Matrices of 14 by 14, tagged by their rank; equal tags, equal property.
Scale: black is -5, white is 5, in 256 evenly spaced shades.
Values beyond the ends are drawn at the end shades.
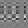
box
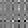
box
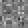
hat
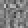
hat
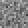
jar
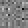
hat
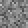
jar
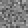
jar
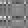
box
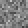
jar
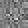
hat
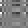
box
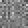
hat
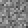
jar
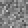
jar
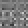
hat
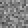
jar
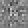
hat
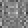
hat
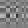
box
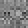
hat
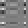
box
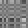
box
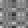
box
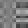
box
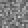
jar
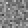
jar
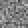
jar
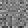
hat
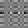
box
